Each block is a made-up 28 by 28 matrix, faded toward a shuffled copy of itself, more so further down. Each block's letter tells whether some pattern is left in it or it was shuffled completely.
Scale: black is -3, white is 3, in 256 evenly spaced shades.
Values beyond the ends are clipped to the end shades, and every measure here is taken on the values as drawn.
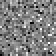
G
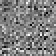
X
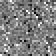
G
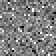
G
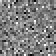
G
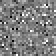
G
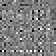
X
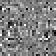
X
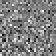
X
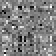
X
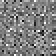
X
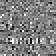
X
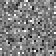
G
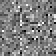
X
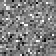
G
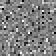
G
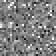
G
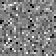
G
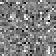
X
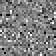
G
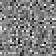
X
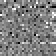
X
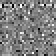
X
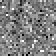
G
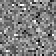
G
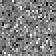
G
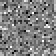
G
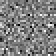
X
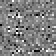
X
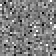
G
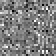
X
